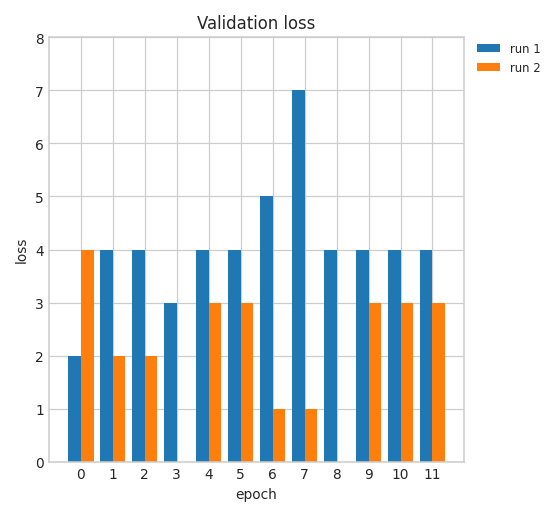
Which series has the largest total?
run 1
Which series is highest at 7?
run 1
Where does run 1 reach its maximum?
7
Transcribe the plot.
Title: Validation loss
x-axis: epoch, ticks 0 1 2 3 4 5 6 7 8 9 10 11
y-axis: loss, ticks 0 1 2 3 4 5 6 7 8
Legend: run 1, run 2
Values:
run 1: 2 4 4 3 4 4 5 7 4 4 4 4
run 2: 4 2 2 0 3 3 1 1 0 3 3 3
